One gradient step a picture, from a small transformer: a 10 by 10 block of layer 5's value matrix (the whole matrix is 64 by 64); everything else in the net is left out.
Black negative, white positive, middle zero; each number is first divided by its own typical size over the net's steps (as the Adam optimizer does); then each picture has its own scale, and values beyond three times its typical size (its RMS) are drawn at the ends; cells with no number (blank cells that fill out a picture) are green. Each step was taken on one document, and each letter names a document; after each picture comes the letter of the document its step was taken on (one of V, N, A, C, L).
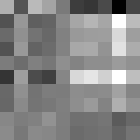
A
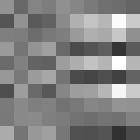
A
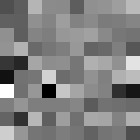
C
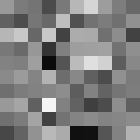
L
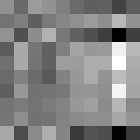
A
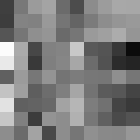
C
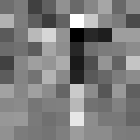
L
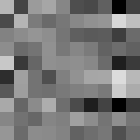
A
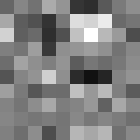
L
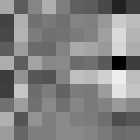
A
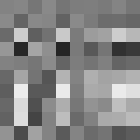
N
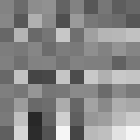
N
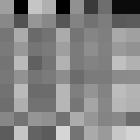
N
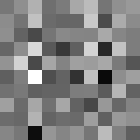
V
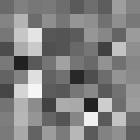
V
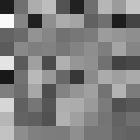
C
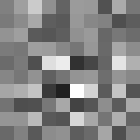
L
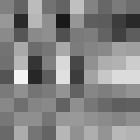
N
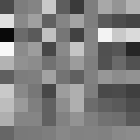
C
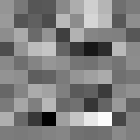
L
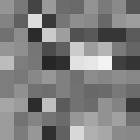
L
